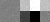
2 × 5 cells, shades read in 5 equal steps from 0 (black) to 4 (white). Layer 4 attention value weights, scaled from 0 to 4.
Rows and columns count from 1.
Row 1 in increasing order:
2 2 3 3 4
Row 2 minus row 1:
0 0 -2 -4 -1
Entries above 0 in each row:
5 4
